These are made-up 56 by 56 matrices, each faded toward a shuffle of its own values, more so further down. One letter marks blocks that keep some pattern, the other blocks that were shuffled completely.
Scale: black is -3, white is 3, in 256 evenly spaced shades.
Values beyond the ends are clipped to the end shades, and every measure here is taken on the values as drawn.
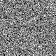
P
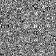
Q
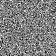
P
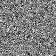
P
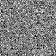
Q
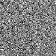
Q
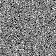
P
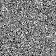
P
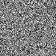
Q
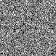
Q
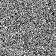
P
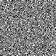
Q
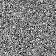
P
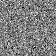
P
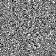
Q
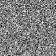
Q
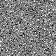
P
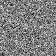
P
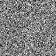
Q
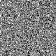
Q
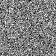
P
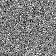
P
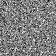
P
